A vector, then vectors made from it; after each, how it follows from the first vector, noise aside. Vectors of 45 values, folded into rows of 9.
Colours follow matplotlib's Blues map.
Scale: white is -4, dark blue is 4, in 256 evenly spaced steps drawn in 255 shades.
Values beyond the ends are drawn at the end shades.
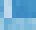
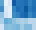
scaled up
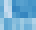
copied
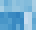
reversed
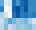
scaled up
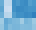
copied
